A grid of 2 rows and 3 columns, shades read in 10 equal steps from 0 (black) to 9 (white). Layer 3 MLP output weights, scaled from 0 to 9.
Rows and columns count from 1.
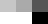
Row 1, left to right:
7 6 3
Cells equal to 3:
1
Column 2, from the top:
6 9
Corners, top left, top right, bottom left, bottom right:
7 3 9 0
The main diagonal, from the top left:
7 9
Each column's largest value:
9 9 3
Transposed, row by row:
7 9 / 6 9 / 3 0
